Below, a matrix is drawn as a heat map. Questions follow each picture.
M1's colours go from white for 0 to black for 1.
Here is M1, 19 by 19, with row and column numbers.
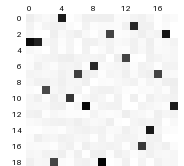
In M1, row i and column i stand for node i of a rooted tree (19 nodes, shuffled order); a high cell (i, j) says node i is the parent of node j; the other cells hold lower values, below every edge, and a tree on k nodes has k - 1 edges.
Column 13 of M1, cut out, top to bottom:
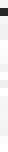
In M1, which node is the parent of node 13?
1
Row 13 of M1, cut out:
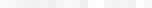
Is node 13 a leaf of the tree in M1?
yes
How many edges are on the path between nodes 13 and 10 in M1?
6
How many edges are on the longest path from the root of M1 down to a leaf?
6
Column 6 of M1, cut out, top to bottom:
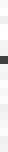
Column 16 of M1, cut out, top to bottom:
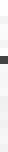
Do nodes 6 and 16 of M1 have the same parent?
yes
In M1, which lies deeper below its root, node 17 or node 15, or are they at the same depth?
the same depth
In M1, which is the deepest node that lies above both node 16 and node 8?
7
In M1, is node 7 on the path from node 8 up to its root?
yes
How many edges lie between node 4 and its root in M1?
4
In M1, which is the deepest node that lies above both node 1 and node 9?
18
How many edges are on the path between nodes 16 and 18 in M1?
3
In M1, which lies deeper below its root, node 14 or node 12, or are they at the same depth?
node 12
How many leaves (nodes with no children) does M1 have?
6
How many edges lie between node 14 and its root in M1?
3
